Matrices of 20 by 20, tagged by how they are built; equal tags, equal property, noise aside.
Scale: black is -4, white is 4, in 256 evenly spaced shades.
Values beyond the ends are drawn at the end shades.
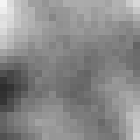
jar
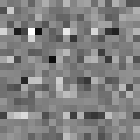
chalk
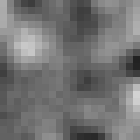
jar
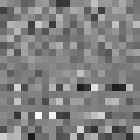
chalk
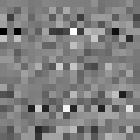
chalk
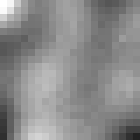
jar
